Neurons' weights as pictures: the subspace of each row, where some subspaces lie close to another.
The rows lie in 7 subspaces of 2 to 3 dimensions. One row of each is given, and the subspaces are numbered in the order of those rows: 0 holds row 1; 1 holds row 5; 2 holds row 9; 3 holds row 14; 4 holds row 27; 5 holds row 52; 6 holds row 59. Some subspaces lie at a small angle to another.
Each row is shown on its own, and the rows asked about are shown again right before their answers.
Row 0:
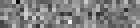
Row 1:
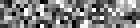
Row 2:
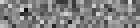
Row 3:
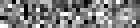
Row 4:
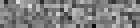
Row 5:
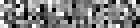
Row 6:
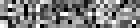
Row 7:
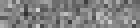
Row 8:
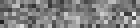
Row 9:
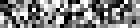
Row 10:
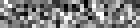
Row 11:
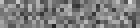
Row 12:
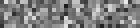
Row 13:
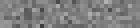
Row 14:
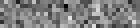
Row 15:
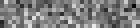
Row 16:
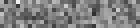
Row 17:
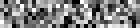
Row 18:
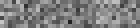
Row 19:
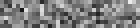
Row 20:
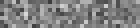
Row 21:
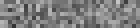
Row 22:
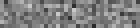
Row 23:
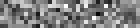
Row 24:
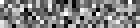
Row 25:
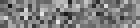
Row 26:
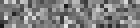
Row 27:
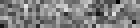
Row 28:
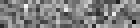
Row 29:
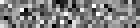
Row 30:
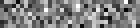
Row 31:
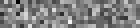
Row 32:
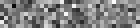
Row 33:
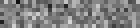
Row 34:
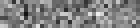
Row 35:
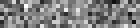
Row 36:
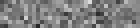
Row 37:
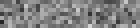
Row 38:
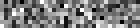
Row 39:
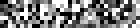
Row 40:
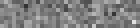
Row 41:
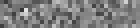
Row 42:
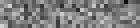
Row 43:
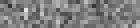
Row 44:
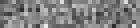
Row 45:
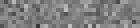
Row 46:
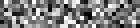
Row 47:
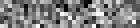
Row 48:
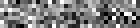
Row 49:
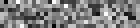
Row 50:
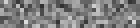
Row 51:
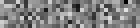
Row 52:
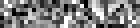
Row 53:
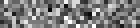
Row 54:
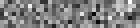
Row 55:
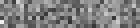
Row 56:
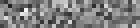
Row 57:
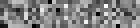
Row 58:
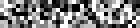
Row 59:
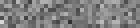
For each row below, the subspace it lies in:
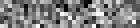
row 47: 3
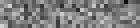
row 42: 5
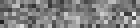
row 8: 1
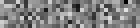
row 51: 5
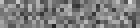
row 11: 2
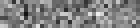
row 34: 3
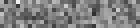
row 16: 1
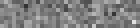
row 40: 4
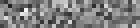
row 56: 0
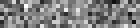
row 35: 6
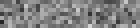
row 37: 6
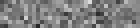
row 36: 3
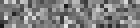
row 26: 5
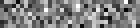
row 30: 5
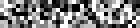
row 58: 5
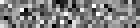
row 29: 0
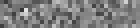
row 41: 0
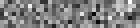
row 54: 0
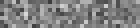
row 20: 1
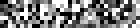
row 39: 2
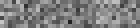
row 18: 6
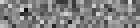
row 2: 0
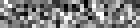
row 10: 5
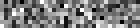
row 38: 5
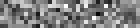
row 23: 1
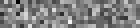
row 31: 1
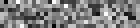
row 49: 1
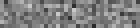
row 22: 6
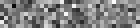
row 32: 6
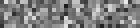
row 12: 5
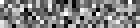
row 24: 0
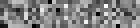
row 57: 1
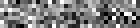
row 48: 1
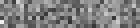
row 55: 6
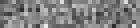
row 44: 6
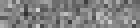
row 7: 3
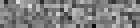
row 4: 6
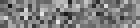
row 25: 2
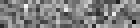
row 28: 4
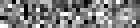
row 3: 3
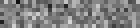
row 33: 3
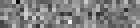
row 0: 3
